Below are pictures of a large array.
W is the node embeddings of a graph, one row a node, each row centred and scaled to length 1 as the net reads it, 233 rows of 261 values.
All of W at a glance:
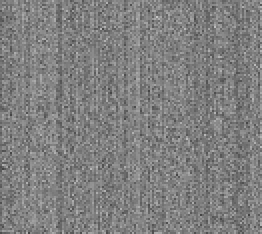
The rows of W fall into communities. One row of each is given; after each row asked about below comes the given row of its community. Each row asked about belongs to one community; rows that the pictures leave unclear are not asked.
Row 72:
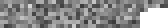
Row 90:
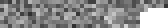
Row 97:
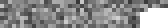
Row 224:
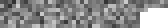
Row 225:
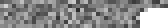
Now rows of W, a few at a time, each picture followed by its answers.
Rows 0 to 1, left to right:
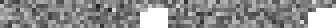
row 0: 72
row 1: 225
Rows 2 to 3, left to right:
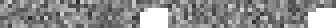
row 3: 90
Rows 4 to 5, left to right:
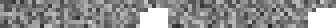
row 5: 72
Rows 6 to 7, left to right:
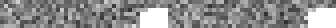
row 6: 90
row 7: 72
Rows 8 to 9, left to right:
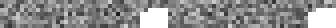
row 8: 72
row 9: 225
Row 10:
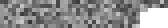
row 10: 97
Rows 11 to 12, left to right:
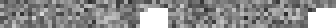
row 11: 97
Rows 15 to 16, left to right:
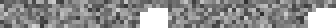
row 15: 224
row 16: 90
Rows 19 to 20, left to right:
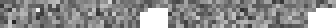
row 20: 224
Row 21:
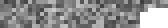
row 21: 224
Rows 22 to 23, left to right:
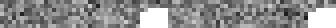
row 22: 97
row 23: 72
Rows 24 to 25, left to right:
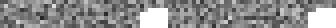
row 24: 90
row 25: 224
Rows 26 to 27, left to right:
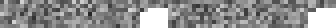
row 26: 225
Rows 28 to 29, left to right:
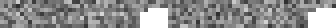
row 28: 72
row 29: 72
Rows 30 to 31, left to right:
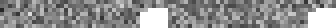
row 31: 90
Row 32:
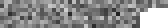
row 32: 225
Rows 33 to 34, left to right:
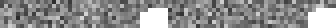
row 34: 97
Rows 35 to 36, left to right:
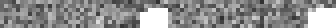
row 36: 97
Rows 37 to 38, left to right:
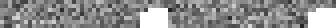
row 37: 72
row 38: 97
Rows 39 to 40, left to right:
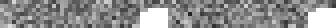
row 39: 90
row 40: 72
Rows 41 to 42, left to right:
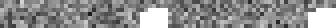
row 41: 225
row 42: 72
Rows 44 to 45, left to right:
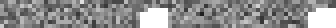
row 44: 97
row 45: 72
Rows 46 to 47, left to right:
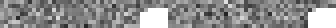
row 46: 90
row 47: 225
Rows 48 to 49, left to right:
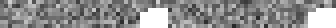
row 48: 72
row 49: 90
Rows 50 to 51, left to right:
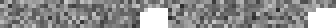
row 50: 225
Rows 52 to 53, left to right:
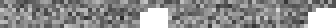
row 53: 90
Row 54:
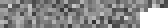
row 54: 72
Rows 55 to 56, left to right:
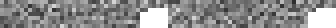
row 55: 225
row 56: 90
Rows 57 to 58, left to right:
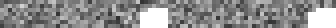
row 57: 224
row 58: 90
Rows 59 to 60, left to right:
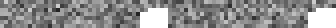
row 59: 72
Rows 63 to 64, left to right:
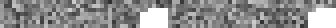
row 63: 97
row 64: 225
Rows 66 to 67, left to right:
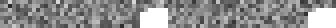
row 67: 90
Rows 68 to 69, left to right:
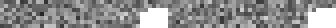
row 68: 224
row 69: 97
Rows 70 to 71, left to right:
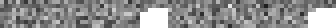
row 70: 224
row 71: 97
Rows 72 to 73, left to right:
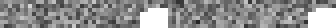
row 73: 224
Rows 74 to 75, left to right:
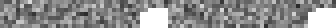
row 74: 90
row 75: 90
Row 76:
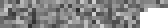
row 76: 225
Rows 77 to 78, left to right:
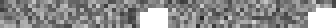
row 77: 97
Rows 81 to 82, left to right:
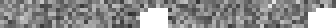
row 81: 72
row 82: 90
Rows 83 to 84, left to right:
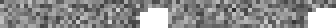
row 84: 90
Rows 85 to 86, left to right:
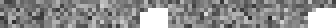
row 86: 90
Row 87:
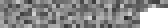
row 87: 97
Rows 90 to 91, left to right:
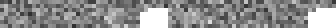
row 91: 72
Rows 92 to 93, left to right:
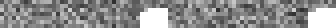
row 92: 225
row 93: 97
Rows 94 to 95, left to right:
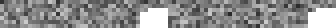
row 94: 97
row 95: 90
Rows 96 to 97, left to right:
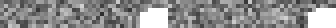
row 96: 224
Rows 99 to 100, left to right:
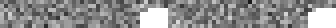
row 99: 72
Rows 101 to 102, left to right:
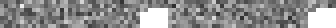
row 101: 97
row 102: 72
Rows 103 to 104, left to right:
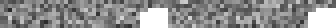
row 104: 90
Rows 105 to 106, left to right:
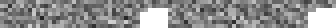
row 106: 225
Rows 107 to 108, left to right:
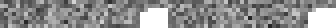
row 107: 224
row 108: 224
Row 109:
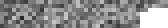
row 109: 224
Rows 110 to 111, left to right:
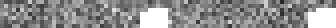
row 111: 72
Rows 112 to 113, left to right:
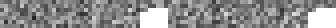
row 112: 90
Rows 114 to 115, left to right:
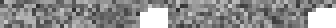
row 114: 72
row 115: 225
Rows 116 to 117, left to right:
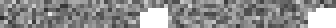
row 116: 225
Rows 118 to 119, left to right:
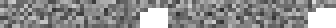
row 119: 225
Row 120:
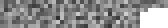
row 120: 224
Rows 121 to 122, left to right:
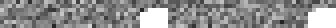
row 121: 225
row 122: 224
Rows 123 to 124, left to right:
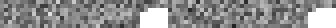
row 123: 224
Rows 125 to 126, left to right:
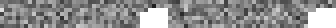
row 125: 224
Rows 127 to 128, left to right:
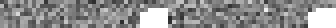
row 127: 97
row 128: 225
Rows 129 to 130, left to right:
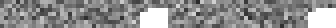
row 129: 225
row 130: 225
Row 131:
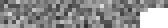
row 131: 90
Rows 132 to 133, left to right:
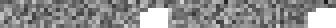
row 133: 97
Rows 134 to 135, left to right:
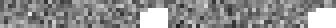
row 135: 90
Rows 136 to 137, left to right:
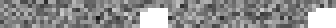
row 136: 224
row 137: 72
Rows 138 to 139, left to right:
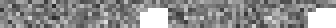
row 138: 72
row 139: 97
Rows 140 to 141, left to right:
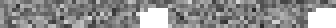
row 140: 97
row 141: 97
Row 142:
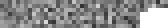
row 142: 97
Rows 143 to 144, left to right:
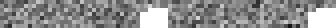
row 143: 72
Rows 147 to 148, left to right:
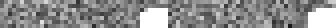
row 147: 225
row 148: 224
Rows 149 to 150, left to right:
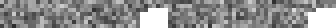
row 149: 225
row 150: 224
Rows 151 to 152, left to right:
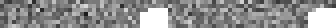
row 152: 97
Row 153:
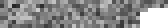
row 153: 72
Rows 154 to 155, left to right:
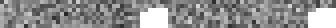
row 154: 72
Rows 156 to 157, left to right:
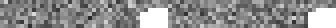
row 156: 72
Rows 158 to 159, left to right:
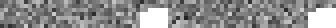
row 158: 225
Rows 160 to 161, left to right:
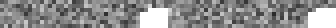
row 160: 90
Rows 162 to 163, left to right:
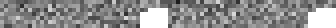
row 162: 72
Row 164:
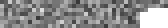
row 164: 97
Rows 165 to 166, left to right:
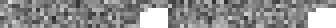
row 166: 224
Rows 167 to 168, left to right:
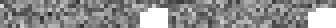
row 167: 97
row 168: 224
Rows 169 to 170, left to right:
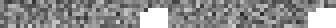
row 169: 224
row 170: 97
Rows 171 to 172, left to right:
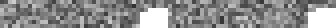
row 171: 90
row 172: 97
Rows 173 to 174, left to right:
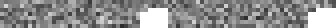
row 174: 72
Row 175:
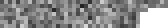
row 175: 97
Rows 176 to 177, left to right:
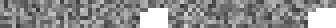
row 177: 72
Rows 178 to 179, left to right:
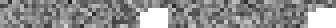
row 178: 72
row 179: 97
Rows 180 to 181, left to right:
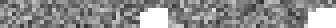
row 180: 90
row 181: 97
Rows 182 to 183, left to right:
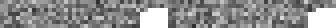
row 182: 225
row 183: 224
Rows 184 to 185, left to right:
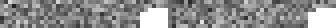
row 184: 90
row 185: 224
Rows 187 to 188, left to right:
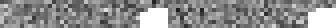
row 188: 225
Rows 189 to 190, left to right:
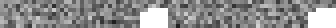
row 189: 72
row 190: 72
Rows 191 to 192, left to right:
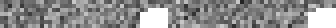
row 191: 224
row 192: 90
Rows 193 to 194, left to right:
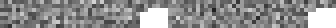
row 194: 72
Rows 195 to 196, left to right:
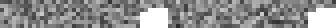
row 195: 90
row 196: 225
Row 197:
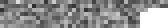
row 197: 97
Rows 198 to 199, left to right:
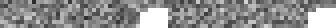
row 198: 72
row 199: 224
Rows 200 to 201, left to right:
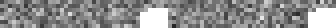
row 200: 90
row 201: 72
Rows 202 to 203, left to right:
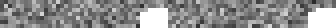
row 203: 90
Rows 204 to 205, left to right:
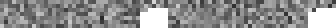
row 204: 90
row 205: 72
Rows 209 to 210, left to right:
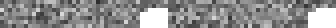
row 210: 224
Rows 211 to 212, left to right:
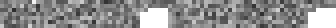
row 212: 97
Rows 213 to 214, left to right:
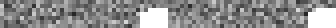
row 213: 97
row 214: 225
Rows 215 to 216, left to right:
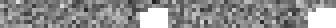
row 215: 97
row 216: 72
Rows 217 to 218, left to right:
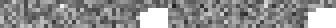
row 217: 225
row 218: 97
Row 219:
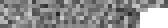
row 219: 72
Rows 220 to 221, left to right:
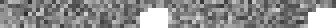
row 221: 72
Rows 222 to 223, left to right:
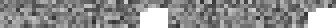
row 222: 72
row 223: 72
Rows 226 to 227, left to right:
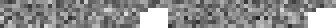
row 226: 224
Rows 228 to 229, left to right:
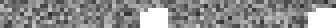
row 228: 72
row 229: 97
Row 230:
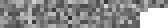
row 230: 225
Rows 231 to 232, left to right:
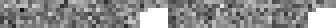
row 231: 225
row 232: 224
